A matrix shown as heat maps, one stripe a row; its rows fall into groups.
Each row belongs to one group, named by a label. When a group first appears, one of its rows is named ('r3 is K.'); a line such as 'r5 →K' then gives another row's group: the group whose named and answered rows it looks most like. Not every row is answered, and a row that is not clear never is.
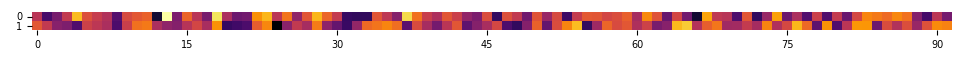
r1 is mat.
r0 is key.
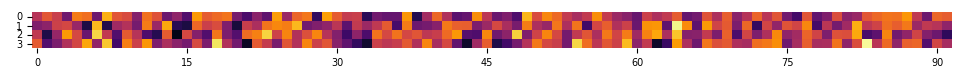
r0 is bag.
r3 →key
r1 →mat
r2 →key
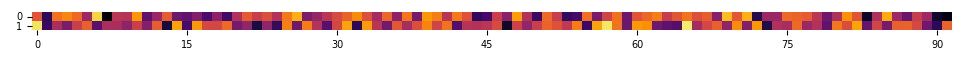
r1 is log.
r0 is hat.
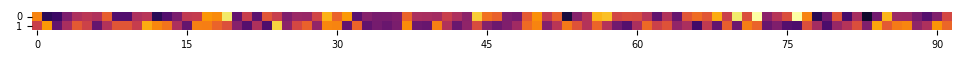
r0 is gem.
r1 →bag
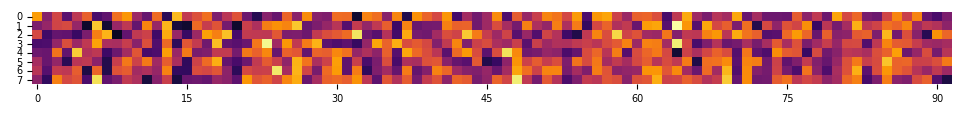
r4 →hat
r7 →hat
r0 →log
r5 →bag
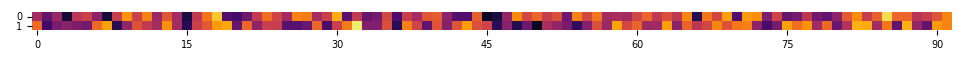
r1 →gem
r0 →bag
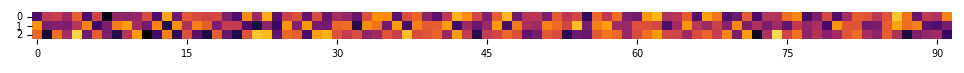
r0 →mat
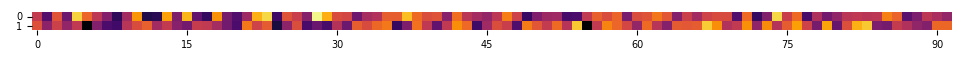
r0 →hat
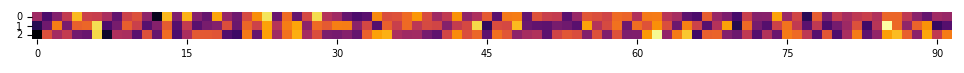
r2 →mat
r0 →key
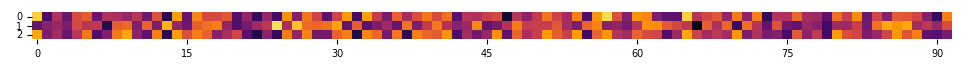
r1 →bag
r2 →log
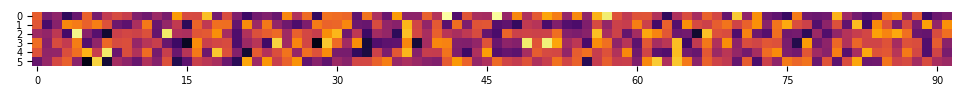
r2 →bag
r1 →gem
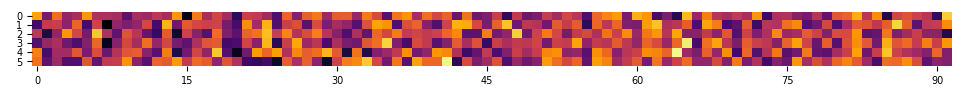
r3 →mat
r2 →key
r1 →mat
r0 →log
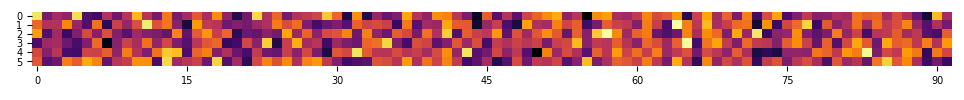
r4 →log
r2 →log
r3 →mat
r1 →mat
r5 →key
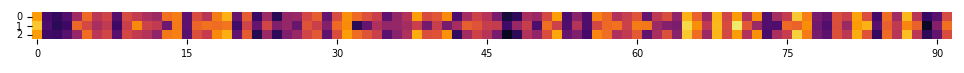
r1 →gem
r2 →gem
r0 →gem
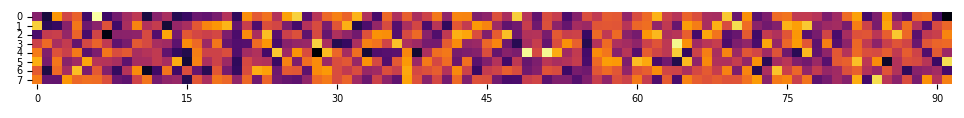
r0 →hat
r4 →bag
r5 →log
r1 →gem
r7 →gem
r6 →hat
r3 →mat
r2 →mat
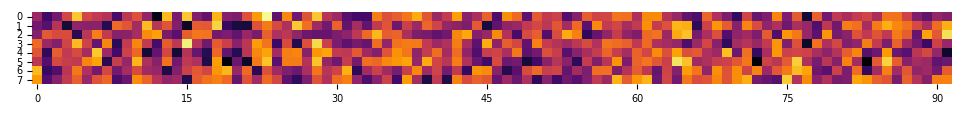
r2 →mat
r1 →bag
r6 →gem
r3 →key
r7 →gem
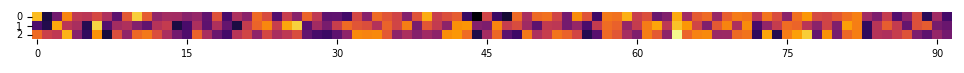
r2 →mat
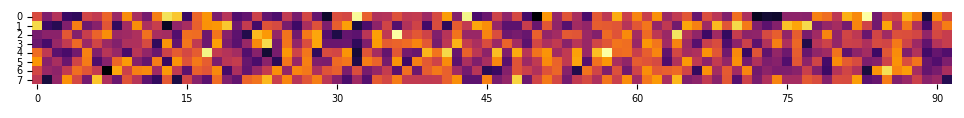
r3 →key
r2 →key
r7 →key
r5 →log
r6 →bag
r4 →log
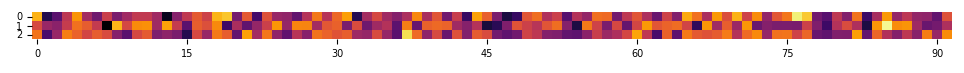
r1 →bag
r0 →gem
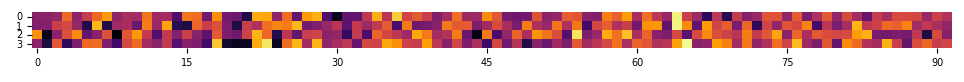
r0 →key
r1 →mat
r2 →key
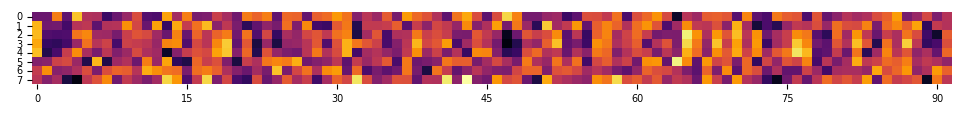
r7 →log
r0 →hat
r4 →gem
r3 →gem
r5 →mat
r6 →bag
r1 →log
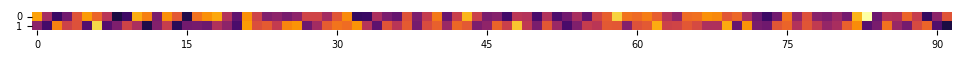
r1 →hat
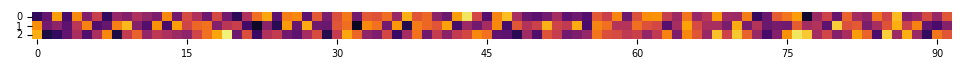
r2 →gem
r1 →log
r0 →hat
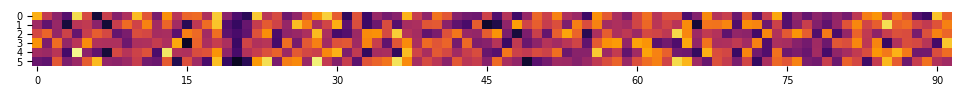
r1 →bag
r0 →bag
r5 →hat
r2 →mat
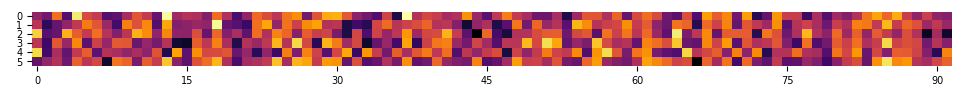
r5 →bag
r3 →bag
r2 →key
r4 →log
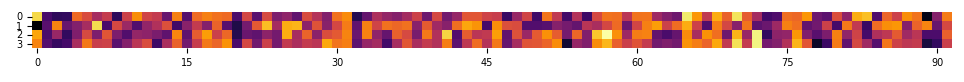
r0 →gem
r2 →log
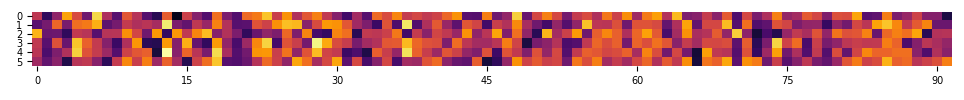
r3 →hat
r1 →hat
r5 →bag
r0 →key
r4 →key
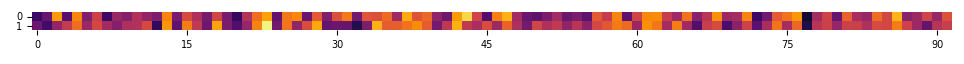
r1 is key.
